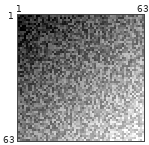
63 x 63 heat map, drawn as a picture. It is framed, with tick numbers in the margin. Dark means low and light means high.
The bottom right is the ninth with the highest average. The halves do not mirror each other. The ninth with the lowest average is the top left. Overall the values sit about 50% of the way up the scale. No regular stripes run through it. No single row or column stands out from its neighbours. There is an overall slope up to the bottom right.
